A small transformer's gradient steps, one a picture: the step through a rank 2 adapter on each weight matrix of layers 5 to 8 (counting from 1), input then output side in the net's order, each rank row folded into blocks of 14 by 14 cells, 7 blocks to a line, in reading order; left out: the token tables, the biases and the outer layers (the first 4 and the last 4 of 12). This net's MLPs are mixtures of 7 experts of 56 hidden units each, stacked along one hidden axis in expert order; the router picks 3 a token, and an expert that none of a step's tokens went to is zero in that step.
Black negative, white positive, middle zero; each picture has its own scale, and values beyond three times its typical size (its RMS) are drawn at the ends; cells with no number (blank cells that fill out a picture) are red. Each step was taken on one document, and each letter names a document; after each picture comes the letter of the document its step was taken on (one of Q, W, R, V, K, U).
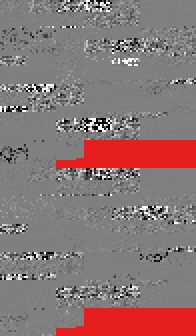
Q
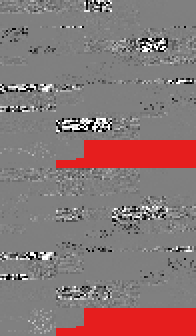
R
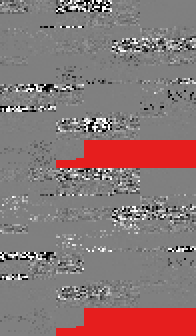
R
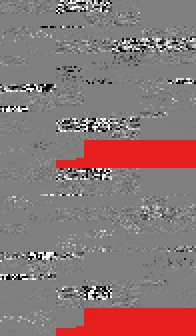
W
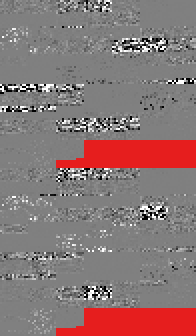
R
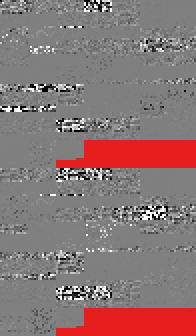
R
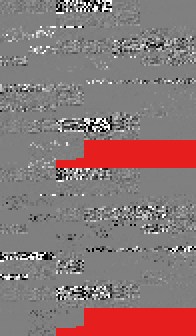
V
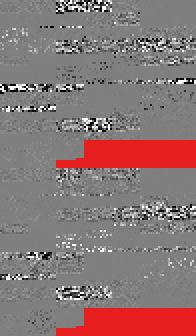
R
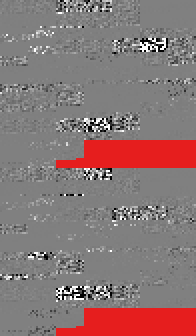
V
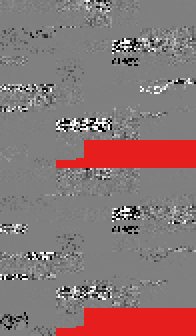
Q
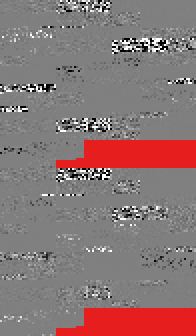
W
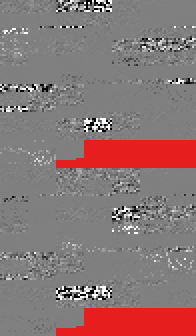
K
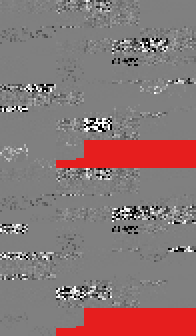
Q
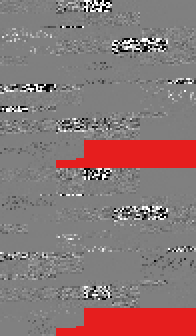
W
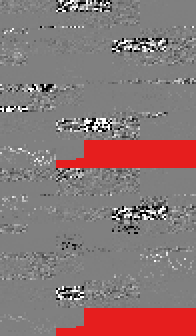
K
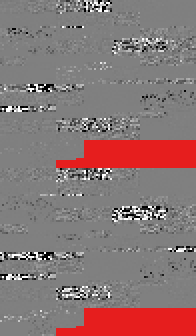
W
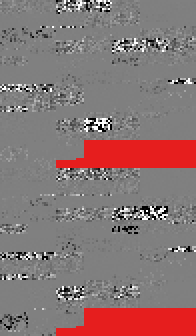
Q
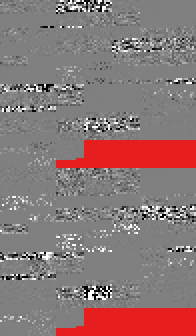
W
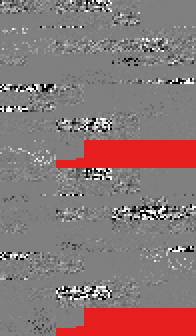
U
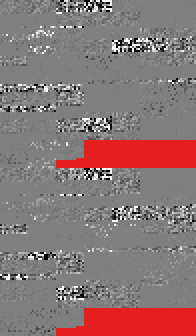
V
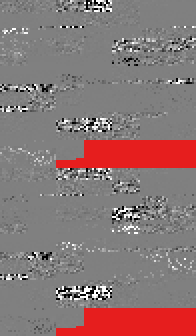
U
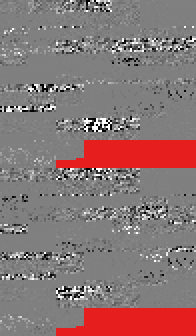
U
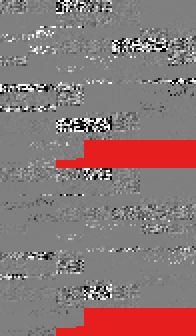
V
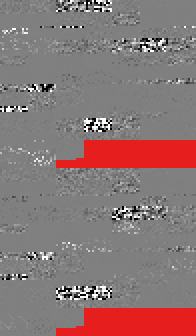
U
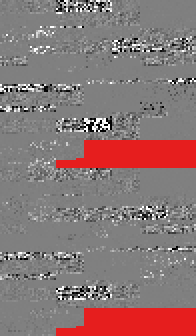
V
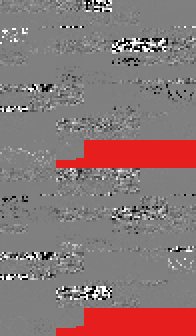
U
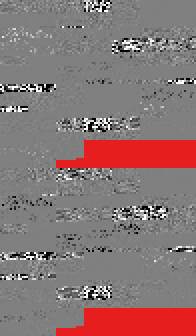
W
